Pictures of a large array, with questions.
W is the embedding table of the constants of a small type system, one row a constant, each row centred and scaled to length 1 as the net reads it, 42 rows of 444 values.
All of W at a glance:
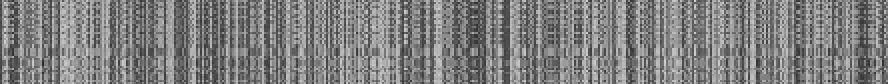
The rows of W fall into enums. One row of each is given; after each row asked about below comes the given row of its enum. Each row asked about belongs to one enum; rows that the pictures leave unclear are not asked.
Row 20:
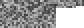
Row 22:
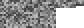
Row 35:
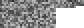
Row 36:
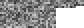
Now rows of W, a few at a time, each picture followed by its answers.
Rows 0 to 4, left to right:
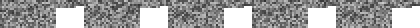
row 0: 35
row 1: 20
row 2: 22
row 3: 35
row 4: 22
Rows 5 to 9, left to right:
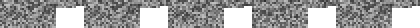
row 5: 20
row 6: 20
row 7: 22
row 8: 35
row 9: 20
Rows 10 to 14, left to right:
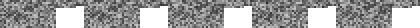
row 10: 22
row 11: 22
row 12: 20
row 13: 36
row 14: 20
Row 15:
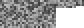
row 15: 20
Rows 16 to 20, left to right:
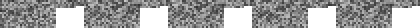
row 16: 35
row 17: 20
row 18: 20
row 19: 22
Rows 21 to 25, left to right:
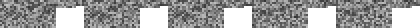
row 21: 20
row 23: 22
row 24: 35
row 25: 35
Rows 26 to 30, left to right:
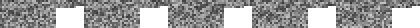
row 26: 35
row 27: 35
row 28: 20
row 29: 22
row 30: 36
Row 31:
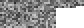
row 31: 36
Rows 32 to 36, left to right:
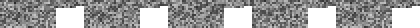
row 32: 36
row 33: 22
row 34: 20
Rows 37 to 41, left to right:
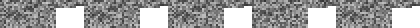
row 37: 22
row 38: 22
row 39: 22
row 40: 35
